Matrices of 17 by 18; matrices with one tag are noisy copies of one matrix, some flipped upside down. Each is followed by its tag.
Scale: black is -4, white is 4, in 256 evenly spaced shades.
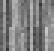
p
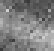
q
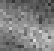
q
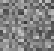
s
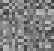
s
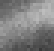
q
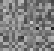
s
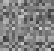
s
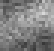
q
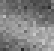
q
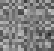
s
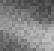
q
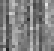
p
